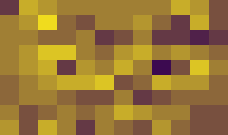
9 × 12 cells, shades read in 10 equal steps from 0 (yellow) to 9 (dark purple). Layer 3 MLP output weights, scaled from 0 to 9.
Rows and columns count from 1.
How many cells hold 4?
32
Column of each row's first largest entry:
1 10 11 6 9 7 8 2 5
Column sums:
40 35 25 37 41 39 36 38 44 42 38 50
